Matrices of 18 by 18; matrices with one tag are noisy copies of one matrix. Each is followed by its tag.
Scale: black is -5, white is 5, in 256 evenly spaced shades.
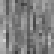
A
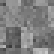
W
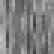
A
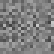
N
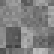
W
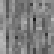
A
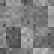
W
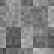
W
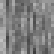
A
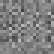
N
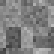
W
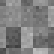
W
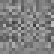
N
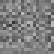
N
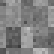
W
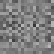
N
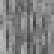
A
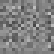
N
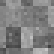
W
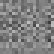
N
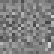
N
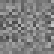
N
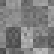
W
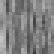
A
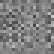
N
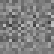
N
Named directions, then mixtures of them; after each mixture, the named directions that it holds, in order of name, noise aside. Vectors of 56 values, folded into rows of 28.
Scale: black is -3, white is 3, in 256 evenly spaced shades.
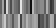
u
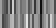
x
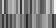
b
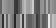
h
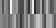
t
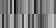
h, x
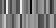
u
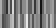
x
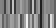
u, x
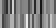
x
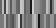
b, u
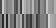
b, h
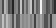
b, x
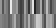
t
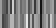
x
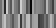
u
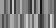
u, x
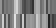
h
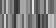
h, u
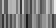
b
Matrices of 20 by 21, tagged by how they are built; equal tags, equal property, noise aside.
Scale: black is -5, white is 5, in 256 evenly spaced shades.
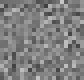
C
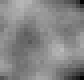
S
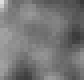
S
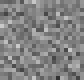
C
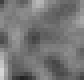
S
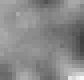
S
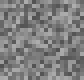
C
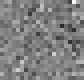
C
